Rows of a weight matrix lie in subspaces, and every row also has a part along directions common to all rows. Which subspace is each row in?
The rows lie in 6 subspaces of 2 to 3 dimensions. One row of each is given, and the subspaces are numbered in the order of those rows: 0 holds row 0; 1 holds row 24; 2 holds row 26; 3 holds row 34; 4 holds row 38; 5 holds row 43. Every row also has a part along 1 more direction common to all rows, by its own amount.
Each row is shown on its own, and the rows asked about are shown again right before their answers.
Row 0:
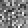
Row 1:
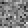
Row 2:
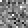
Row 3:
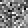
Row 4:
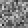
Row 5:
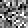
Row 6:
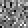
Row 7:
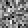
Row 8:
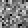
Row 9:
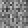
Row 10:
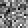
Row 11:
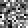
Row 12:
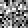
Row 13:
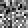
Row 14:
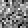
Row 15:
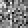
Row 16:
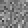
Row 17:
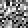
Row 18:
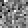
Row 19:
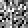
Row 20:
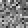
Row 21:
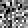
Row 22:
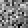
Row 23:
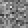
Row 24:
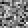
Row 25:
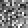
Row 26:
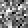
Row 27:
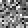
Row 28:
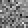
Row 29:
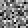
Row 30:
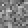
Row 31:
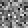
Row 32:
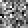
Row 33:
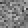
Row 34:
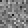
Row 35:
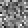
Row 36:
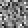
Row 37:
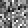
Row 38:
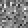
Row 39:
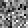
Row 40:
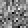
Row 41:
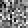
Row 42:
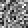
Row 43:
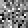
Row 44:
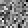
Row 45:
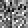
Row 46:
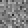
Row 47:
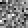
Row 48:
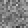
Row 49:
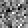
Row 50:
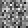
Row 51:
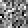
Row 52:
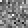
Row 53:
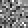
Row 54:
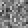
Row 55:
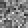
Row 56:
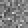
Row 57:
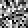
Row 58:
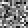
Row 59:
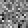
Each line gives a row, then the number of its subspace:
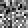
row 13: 1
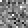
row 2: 3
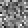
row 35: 1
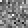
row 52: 3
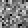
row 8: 0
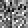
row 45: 5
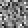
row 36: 1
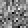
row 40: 4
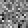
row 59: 5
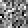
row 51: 0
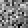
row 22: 0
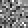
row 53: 4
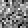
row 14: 0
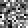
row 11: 5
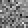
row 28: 4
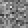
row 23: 0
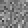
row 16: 5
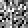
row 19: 5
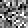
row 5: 3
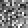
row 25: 0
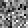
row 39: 1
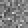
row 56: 1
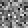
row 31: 1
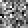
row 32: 0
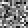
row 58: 1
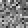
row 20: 4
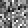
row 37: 4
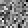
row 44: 5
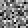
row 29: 2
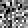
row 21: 1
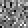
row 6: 4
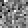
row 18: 4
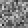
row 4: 0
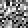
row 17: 4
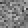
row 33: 3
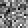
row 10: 5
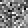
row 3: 3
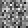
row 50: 2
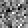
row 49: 2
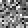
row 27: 4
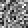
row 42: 5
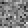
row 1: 1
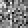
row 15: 2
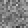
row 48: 4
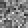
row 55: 3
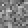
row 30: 2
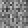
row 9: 2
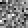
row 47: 3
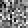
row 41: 2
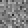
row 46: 3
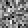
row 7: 0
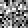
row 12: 1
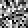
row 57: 0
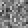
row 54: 2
